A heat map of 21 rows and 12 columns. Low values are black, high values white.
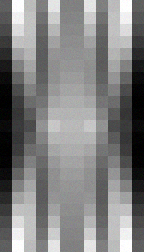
Calmest part: centre. Grain: streaks running down. Mirror symmetry: left to right and top to bottom.
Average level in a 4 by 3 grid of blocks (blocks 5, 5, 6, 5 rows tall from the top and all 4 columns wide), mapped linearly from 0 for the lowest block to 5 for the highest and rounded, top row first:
454 / 050 / 050 / 454
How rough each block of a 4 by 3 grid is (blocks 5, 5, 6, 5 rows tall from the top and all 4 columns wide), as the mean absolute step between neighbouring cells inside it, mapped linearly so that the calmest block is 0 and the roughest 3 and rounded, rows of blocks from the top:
313 / 202 / 202 / 313
